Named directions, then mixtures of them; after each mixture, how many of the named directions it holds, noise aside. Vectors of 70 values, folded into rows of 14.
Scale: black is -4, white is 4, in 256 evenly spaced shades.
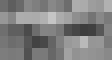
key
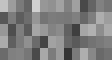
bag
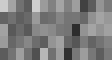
one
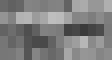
one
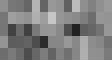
two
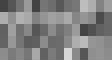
two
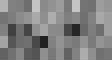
two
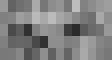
two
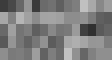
two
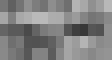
one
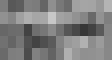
one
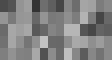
one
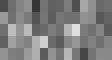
two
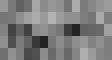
two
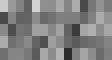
one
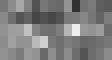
two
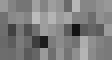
two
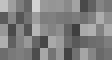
one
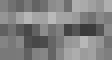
one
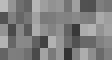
one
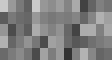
one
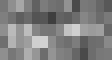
two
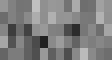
two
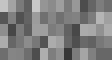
one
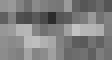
one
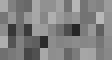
two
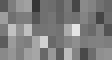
two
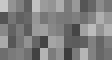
one
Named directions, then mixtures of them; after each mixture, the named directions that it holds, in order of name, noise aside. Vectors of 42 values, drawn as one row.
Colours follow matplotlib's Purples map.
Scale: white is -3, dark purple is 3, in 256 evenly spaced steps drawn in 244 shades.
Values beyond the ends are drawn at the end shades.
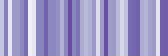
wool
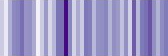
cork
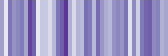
cork, wool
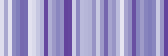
cork, wool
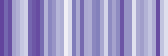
cork, wool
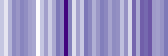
cork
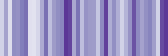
cork, wool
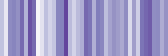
cork, wool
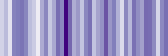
cork, wool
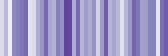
cork, wool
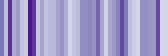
wool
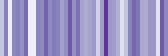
wool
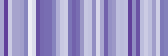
cork, wool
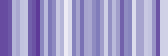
cork, wool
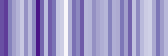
cork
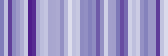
wool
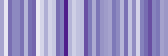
cork, wool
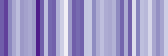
cork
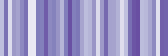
wool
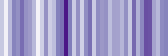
cork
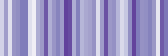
cork, wool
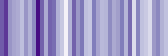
cork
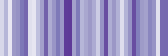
cork, wool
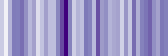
cork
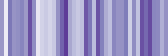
cork, wool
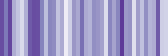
cork, wool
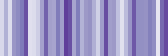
cork, wool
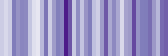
cork, wool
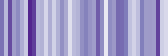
wool
